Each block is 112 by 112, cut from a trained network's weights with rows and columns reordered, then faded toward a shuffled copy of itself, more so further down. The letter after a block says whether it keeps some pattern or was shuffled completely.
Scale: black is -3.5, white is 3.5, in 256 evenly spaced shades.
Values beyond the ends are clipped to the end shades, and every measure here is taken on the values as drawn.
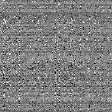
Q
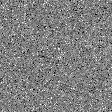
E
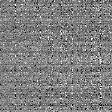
Q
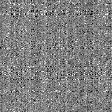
Q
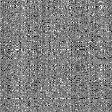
Q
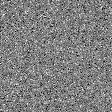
E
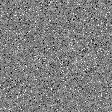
E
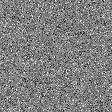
E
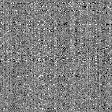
Q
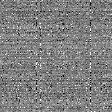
Q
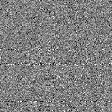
Q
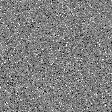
E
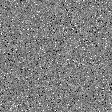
E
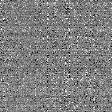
Q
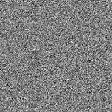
Q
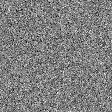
E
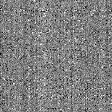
Q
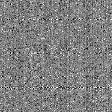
Q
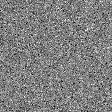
E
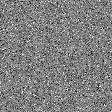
E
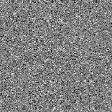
Q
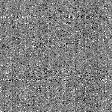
Q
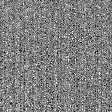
Q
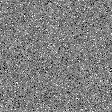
E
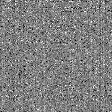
Q
